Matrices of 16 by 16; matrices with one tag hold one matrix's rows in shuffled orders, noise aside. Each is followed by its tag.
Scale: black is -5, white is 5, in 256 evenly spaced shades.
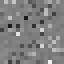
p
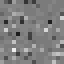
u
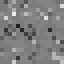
u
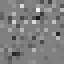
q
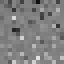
q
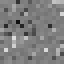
u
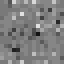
q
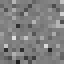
u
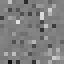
p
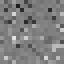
u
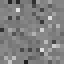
p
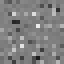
q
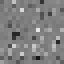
q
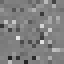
p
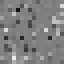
u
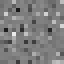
u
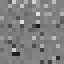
q
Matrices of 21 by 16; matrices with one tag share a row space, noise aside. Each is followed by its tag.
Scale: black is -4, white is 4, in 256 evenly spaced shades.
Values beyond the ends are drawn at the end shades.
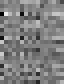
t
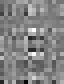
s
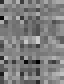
t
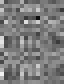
t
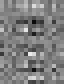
s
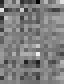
t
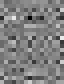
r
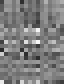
t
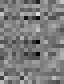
t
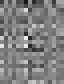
s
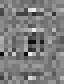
s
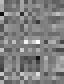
t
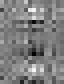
s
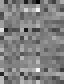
t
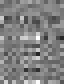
t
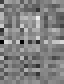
t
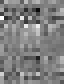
t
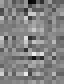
s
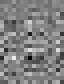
r
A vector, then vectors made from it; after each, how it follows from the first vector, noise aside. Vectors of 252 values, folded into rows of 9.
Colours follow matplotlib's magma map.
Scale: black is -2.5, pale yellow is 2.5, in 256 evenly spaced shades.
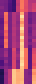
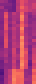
shrunk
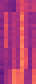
shrunk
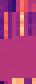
partly zeroed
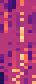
partly zeroed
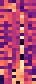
sign-scrambled
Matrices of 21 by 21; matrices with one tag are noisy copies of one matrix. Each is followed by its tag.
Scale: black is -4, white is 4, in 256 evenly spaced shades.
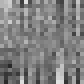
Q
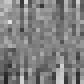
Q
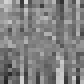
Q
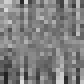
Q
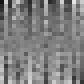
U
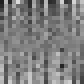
U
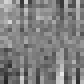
Q
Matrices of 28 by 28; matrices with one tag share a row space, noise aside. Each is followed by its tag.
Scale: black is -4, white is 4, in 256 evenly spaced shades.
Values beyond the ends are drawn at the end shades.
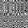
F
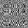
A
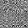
F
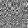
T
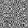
A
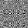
A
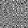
F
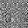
T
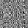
A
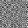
T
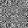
T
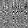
F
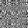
T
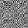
A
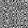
F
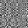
T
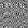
A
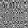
F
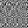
T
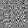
A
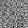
F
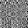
T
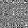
F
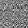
F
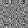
A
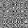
F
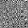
F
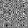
A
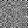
T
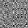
F
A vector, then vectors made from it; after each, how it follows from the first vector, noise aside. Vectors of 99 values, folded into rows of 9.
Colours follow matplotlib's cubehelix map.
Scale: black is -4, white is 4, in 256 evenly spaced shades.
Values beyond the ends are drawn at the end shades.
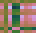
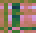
copied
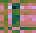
copied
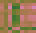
shrunk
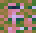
sign-scrambled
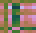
copied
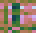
copied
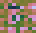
sign-scrambled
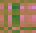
shrunk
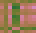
shrunk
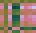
copied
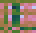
copied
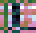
scaled up
